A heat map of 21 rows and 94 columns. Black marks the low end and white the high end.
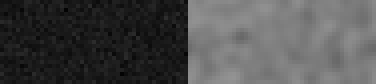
It is made of 1 by 2 panels. Panel 1,1: very low, fine-grained, faint in contrast. Panel 1,2: middling, blotchy, faint in contrast.
